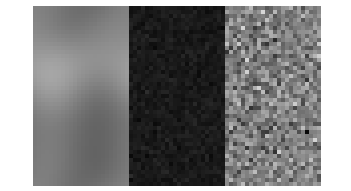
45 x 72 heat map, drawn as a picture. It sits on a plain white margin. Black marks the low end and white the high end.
The table splits into one row of 3 panels. Panel 1,1: middling, smooth. Panel 1,2: very low, fine-grained, faint in contrast. Panel 1,3: middling, fine-grained, strong in contrast.
